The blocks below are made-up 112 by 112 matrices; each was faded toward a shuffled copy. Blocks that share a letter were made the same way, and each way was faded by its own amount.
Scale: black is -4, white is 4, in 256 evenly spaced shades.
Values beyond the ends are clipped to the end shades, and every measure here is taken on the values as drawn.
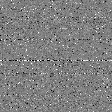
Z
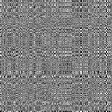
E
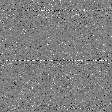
Z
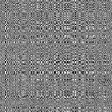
E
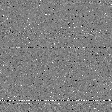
Z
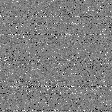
Z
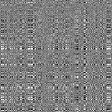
E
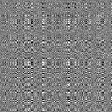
E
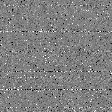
Z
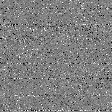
Z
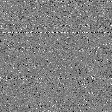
Z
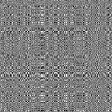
E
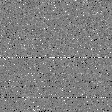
Z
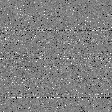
Z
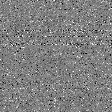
Z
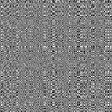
E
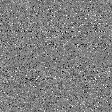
Z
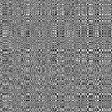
E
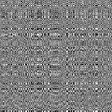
E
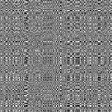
E
